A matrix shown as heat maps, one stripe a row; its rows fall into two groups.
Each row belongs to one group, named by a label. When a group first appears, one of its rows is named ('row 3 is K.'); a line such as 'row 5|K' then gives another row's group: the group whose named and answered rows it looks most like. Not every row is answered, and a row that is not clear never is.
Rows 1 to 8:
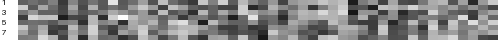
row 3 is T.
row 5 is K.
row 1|T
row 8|K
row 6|K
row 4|T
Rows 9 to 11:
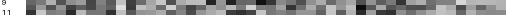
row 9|K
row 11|T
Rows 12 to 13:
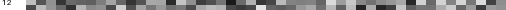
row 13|T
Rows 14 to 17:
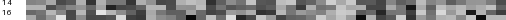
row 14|K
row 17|T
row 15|K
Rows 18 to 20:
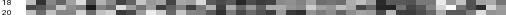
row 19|T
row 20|K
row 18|K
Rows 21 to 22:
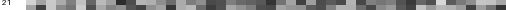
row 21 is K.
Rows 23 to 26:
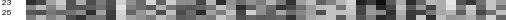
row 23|T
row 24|T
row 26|T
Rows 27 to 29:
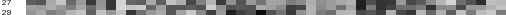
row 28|T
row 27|T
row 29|K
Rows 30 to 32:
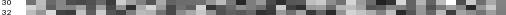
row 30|T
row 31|K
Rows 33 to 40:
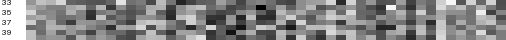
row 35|K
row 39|K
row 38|T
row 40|K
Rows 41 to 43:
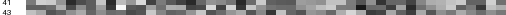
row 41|T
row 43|K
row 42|T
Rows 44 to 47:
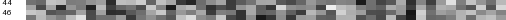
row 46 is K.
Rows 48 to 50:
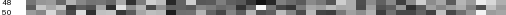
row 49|T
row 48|K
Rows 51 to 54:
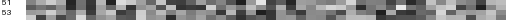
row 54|K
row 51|T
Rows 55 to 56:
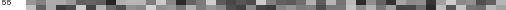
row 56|K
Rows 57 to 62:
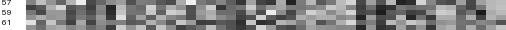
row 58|T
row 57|K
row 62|T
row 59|T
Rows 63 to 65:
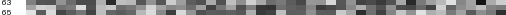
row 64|K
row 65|K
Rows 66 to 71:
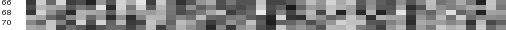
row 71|K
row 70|K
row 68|T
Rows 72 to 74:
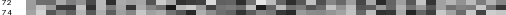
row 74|T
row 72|T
